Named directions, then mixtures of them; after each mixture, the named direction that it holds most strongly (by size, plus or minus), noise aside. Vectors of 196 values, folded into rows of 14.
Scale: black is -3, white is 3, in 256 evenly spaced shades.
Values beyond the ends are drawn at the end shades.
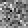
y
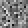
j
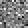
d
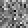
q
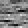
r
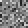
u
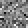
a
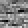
r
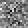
y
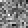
j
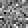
a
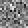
y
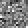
a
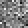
d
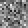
y
